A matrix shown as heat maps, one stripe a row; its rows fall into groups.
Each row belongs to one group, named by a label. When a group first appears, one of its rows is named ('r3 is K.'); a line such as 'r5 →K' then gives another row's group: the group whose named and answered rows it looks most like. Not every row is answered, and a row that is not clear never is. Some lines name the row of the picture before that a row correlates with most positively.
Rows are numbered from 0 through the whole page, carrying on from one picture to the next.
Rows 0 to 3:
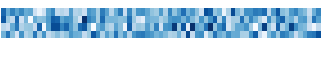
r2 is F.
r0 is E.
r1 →F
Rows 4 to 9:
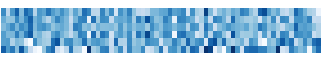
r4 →F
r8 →F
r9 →E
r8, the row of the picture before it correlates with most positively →1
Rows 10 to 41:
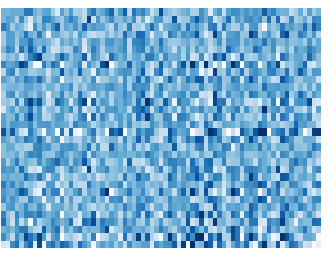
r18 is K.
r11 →E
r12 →F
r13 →K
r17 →E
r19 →K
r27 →K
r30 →F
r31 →E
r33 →E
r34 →E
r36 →K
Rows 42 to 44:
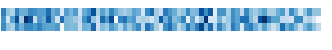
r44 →K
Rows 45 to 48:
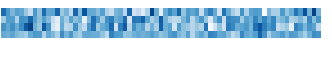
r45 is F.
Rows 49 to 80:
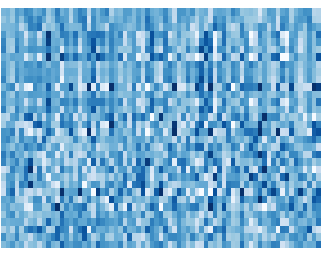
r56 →K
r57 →K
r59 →E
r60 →K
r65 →E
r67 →K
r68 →E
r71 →K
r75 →F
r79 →F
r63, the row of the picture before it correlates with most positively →46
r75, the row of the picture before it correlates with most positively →45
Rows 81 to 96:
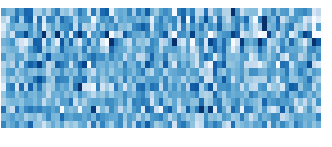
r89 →K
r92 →K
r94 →K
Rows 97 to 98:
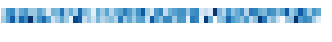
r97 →K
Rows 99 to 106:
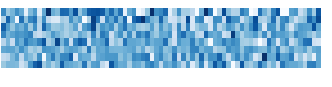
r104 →E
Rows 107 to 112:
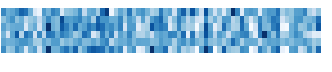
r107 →E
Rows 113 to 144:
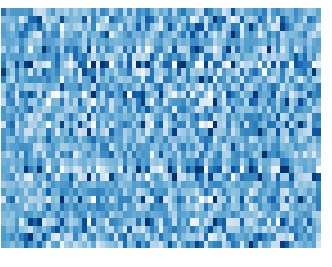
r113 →E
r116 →E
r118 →E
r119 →F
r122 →K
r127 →E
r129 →E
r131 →E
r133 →K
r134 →K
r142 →F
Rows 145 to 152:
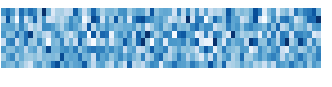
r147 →E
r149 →K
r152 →F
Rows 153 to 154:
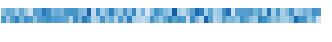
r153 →E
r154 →F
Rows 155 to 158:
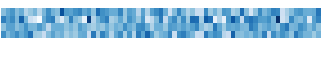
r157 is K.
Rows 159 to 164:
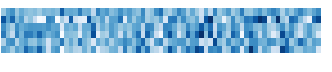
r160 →E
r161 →K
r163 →K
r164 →K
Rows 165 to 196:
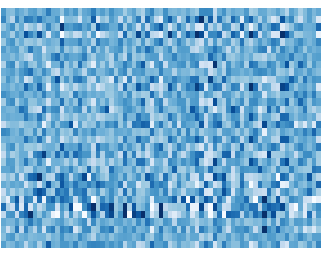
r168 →K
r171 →F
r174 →F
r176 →F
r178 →E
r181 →F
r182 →K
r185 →K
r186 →E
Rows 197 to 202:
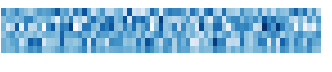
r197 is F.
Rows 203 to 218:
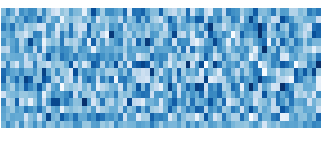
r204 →K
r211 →F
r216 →K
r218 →F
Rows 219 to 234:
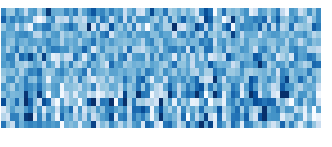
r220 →E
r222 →E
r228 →K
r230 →K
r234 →K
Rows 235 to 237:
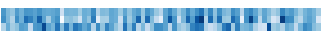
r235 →K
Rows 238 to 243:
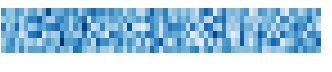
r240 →F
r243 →F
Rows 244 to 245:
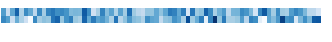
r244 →F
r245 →F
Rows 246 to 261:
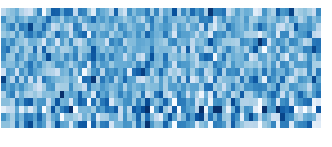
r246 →F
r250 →E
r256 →E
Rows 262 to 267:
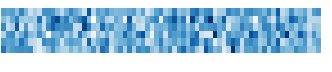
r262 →E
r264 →F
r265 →K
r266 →E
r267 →E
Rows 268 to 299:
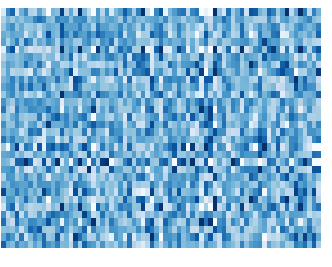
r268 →K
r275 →K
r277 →F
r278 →F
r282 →F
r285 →E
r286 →F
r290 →K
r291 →F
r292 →F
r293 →K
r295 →F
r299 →F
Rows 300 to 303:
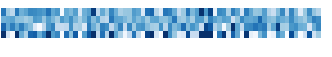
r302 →E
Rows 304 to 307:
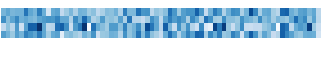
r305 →F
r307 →K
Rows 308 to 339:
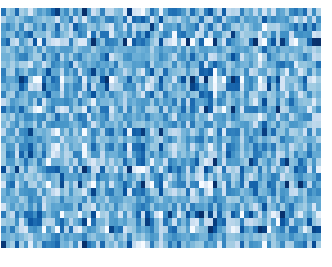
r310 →F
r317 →E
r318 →E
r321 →E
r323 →F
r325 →K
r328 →K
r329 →F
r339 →F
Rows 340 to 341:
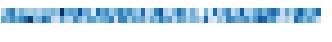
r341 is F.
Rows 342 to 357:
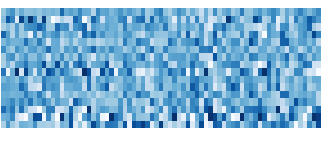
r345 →F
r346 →K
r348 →K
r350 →F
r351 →E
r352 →E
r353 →K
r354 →F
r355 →E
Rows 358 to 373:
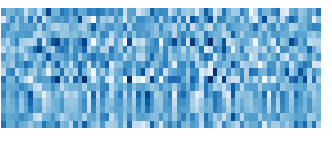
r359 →F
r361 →E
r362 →F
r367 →F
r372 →E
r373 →F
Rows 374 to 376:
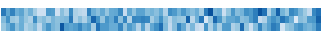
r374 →E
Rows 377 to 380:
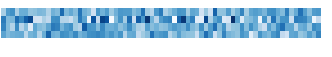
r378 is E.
